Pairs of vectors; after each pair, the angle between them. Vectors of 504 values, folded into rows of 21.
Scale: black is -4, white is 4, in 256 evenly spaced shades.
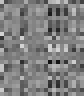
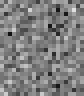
partly aligned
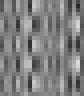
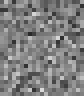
orthogonal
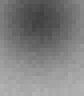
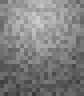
nearly opposite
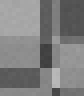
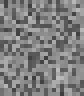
orthogonal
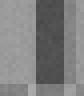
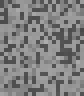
orthogonal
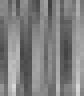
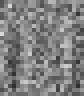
partly opposed
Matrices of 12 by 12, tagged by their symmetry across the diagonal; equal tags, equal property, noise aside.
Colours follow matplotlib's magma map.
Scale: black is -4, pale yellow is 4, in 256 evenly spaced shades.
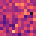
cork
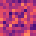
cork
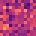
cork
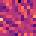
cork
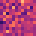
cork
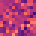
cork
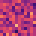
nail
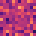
cork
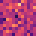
nail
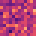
nail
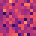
nail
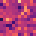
cork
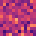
nail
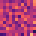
cork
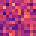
cork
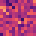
cork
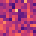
nail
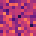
nail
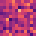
cork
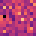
nail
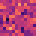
nail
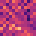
cork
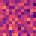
cork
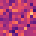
cork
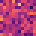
nail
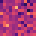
nail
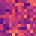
nail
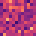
nail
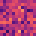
nail
